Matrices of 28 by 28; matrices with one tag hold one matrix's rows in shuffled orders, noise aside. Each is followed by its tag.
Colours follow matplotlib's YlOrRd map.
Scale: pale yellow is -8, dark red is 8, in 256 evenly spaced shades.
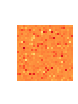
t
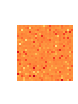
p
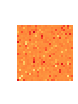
p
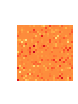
p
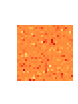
t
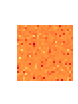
p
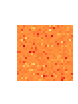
t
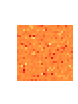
t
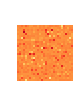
t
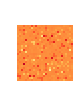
t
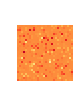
t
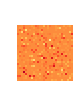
t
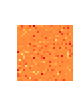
p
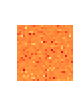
t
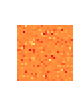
t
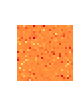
p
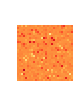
t
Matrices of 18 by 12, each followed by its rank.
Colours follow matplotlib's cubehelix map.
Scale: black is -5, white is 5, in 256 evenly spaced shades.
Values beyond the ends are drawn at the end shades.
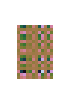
one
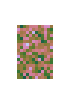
full rank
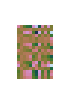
two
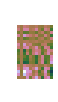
two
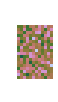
full rank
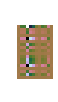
one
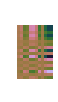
one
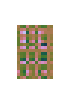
two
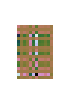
one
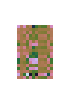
two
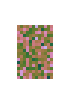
full rank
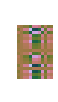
one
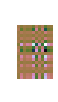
one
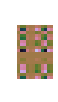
one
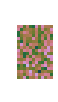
full rank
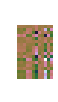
two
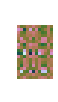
two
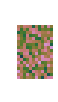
full rank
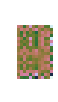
two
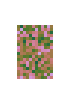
full rank
